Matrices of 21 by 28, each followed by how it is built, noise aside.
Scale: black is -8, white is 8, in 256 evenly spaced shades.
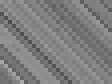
Toeplitz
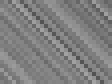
Toeplitz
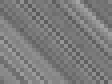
Toeplitz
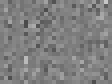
uneven columns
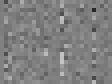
uneven columns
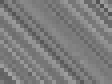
Toeplitz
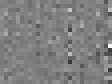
uneven columns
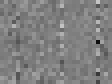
uneven columns
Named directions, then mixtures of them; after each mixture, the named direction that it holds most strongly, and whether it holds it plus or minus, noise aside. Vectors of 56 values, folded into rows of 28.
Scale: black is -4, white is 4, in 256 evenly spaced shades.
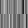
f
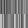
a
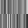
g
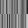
g, minus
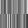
g, plus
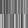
a, plus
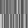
a, plus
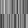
a, minus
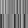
a, minus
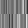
f, minus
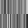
g, plus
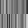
g, minus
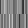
f, plus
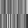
g, plus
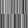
a, minus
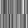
f, minus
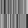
g, plus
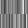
f, minus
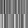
a, plus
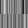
f, plus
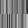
g, minus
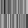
g, plus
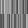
a, minus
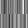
f, minus
